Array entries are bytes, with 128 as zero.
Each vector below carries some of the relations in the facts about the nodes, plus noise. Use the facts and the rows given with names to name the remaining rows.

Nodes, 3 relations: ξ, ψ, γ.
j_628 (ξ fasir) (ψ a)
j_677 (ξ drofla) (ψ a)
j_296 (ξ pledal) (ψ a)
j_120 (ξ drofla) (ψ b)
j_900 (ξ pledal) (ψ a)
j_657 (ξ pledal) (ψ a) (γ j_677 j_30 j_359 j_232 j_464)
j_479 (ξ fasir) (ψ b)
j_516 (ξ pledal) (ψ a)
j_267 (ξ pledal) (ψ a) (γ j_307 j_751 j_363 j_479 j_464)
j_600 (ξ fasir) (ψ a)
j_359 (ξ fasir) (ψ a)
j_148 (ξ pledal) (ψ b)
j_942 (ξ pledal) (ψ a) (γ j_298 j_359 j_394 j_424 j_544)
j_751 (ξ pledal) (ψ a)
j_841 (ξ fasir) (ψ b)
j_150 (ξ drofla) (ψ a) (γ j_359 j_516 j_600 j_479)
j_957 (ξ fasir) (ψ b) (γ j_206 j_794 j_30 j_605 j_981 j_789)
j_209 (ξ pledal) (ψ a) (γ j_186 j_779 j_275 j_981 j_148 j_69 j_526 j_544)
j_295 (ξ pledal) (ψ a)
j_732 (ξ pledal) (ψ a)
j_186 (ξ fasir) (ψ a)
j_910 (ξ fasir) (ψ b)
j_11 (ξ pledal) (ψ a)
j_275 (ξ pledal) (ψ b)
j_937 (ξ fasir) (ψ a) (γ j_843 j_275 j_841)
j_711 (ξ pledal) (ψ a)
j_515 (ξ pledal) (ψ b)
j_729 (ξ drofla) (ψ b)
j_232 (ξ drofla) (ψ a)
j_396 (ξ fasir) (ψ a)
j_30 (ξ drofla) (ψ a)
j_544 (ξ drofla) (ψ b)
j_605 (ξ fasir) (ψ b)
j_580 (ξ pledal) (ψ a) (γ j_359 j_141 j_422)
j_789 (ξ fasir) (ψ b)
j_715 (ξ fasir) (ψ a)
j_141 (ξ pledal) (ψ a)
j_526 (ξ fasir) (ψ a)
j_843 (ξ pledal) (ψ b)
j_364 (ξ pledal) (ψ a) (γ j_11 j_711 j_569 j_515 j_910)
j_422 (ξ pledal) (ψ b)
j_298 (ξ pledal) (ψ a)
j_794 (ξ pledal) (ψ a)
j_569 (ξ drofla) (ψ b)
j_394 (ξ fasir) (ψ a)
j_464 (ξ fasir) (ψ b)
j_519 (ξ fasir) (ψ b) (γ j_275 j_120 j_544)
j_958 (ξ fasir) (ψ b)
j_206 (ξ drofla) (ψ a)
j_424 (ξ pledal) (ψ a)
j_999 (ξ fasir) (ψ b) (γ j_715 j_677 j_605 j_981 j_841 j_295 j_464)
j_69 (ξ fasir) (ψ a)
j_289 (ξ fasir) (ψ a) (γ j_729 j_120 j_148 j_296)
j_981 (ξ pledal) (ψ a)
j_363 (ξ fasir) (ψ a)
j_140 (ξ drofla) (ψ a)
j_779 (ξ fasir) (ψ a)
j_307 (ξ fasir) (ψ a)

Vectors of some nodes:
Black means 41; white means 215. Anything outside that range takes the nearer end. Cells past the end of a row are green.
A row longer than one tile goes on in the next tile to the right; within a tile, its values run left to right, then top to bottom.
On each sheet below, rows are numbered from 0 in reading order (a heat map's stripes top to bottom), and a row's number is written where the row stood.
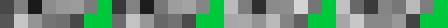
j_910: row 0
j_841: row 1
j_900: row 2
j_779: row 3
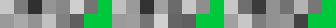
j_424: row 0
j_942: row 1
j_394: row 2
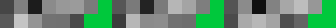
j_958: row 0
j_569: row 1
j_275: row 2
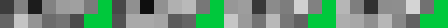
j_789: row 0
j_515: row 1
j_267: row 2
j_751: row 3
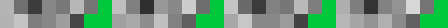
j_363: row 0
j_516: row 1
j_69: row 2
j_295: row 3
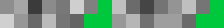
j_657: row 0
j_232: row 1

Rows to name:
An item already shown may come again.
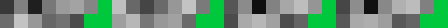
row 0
j_841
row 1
j_206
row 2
j_275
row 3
j_843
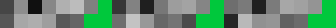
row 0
j_843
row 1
j_841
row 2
j_544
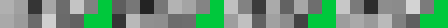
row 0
j_580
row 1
j_729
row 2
j_359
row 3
j_296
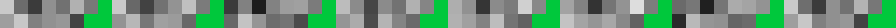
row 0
j_394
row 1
j_140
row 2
j_789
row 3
j_150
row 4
j_364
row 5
j_981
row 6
j_120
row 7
j_394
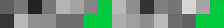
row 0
j_729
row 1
j_209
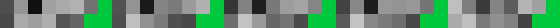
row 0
j_422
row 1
j_519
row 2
j_841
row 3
j_479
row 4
j_289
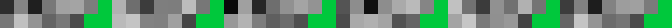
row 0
j_605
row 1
j_715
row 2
j_999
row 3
j_148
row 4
j_600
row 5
j_789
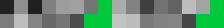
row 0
j_464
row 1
j_937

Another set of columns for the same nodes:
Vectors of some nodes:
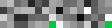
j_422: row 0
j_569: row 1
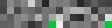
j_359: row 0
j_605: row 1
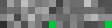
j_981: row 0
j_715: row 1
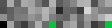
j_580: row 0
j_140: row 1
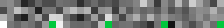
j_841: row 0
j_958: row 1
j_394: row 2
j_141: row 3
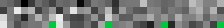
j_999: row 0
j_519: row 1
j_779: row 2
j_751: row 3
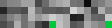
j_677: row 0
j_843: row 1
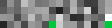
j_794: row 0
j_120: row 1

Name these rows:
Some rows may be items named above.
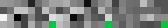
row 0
j_148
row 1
j_275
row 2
j_715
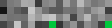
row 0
j_206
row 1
j_981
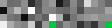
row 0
j_569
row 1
j_289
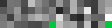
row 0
j_937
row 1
j_729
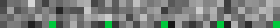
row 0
j_600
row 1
j_232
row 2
j_981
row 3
j_267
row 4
j_209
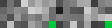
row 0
j_364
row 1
j_206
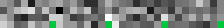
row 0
j_515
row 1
j_544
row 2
j_464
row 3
j_394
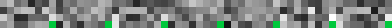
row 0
j_422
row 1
j_209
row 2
j_789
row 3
j_296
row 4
j_942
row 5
j_729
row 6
j_479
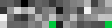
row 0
j_957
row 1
j_150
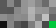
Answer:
j_657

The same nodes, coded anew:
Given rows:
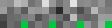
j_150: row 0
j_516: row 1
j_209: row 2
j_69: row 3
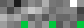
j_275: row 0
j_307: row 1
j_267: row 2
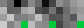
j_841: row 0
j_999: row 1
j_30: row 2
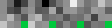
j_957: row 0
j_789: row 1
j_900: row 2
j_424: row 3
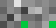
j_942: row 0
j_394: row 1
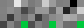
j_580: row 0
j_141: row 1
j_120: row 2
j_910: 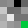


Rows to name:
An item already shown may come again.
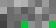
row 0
j_150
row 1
j_715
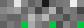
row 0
j_751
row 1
j_148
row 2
j_657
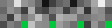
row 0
j_942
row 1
j_999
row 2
j_843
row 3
j_364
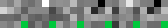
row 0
j_600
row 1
j_267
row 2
j_289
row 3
j_544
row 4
j_364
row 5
j_544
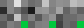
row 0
j_209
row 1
j_981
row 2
j_150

